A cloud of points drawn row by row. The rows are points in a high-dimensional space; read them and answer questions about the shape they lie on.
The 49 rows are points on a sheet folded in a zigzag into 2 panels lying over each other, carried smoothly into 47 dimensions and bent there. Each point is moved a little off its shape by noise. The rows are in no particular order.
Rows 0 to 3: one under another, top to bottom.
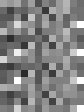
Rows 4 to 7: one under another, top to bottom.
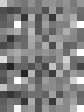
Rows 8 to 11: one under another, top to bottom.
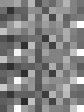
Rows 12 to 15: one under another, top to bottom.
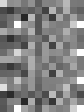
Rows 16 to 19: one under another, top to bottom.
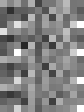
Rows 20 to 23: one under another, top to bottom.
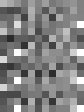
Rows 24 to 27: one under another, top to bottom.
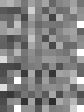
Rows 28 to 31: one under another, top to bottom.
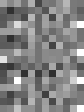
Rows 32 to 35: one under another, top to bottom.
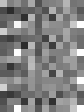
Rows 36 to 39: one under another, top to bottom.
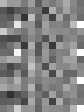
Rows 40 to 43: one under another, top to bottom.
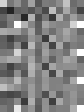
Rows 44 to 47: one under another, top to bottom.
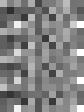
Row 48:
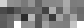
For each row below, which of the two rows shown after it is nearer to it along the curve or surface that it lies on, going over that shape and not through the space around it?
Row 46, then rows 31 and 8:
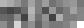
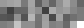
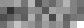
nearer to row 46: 31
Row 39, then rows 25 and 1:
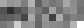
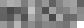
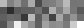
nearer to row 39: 1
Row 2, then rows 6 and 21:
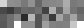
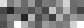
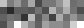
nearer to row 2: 6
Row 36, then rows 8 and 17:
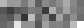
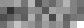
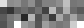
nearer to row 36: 17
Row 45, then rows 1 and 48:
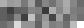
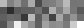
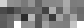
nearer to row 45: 48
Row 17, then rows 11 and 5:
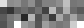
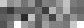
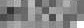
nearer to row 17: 11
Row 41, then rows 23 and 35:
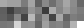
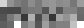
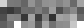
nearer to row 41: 23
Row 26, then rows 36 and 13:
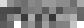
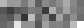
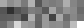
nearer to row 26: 36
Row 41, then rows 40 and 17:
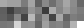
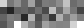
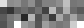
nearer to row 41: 17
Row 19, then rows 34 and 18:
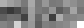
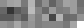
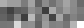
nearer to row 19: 34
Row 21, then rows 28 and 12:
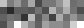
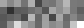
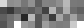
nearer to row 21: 28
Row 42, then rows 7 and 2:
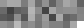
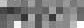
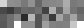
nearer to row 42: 2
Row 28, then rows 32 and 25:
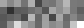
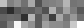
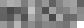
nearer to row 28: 32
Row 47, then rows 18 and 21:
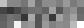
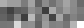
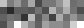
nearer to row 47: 21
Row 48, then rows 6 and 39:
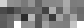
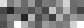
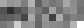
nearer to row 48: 6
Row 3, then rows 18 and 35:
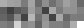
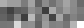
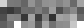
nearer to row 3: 18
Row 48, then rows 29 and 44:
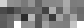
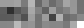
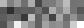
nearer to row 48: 44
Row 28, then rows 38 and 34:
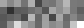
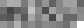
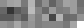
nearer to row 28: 34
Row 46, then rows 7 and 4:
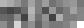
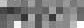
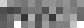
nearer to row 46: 4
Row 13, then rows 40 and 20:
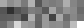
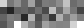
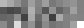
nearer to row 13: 40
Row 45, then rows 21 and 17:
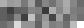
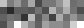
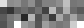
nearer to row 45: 17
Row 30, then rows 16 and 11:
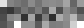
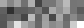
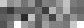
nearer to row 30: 11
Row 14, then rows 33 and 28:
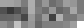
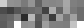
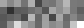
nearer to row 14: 28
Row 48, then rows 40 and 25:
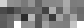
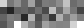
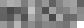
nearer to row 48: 40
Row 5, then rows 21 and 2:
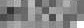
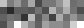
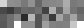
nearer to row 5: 21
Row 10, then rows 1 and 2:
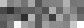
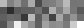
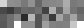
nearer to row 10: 1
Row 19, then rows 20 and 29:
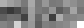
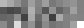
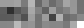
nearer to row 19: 29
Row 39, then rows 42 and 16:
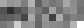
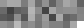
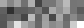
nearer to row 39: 16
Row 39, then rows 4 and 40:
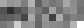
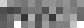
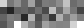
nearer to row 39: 40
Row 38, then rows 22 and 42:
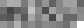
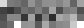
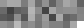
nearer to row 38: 42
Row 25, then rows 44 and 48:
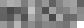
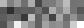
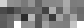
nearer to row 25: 48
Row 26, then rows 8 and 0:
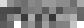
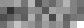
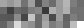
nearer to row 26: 0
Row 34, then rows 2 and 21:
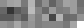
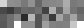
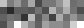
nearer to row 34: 21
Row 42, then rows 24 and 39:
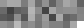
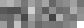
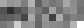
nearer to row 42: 24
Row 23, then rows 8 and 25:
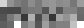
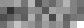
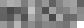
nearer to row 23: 25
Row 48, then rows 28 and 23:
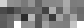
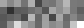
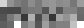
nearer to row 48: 23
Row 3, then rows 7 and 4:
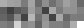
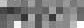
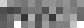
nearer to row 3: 4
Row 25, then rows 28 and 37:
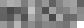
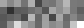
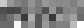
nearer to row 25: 37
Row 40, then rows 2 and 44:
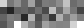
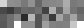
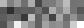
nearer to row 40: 44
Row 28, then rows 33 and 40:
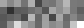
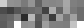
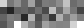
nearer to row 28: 40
